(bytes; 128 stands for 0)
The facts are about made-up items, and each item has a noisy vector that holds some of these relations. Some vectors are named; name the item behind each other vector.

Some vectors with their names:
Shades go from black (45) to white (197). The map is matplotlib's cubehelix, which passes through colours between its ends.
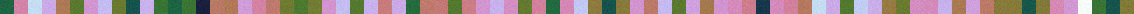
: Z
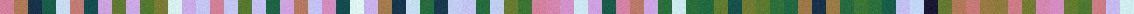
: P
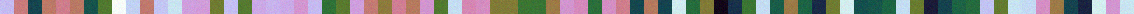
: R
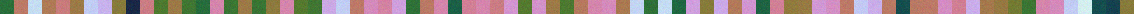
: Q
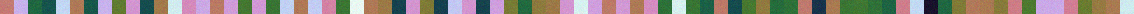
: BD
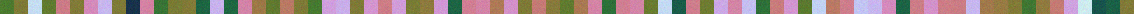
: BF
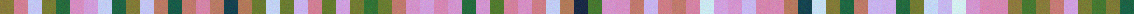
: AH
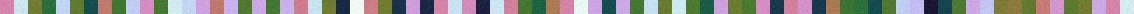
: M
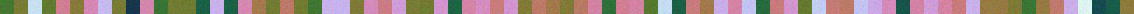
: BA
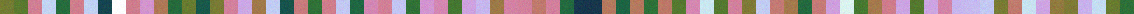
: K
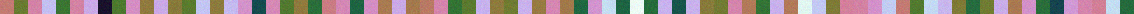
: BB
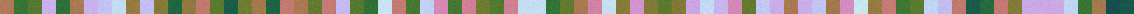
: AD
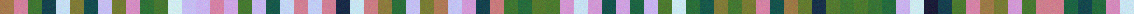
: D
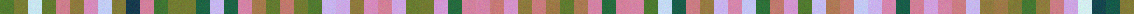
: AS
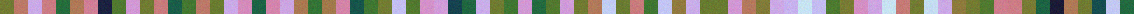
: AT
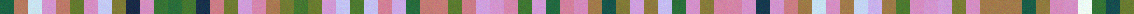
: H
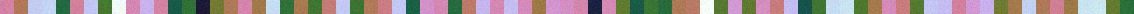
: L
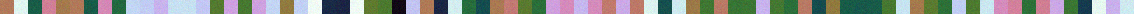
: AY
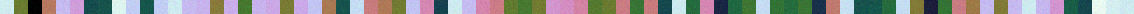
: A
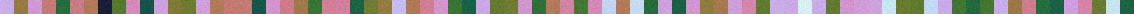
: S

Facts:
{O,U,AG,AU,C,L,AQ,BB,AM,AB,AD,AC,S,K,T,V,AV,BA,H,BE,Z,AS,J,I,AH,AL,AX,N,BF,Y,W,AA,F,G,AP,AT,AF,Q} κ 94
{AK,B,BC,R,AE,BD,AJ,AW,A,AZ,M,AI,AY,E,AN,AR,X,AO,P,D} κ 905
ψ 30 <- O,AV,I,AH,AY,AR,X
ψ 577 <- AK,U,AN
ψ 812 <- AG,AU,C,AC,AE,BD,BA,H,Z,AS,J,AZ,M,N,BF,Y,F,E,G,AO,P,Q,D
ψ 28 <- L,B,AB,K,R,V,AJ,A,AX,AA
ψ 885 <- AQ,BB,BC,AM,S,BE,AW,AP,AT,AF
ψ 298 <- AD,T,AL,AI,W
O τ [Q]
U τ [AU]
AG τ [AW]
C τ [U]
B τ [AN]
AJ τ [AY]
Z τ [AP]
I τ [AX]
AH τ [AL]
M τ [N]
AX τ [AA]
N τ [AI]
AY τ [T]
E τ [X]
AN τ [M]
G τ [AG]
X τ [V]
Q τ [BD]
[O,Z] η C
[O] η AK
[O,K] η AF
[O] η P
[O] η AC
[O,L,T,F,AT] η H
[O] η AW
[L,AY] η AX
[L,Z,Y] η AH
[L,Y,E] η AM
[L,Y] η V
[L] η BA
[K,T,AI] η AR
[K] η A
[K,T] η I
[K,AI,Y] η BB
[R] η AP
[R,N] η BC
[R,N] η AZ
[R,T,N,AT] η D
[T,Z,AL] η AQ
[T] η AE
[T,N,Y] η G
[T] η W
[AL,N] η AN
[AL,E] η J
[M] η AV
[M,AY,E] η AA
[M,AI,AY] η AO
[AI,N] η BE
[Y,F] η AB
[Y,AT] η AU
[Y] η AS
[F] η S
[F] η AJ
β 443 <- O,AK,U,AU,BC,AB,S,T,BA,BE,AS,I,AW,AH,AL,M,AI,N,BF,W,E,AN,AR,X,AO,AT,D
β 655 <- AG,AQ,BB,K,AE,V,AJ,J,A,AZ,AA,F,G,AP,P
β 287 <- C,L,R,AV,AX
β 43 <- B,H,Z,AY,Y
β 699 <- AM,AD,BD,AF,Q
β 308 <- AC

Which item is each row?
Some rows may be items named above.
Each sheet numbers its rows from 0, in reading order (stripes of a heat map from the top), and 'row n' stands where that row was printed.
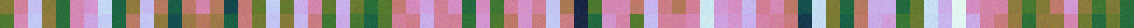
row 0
AH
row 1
O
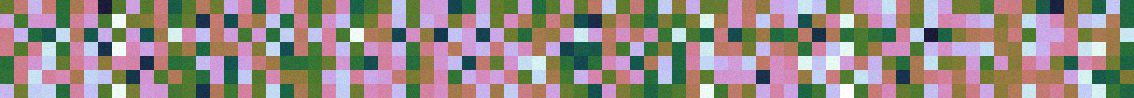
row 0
AT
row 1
AB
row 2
BD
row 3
AA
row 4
U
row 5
AC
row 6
AX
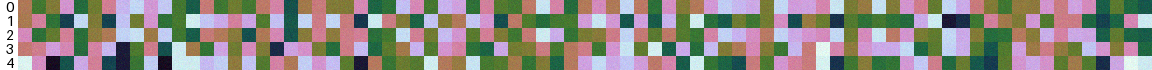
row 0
AL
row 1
D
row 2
W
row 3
AF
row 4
AW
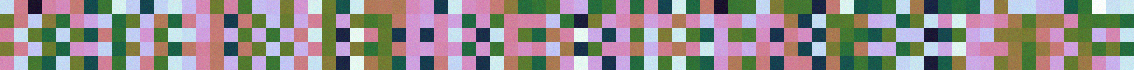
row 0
B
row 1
I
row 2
M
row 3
AH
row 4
E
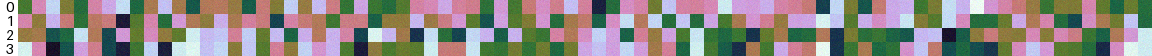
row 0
O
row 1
BE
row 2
AZ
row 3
BC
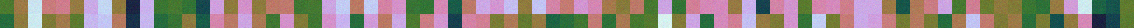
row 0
C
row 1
N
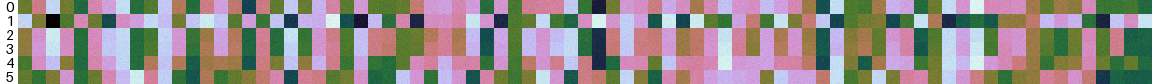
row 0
I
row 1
AI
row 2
AV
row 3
AV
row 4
O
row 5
T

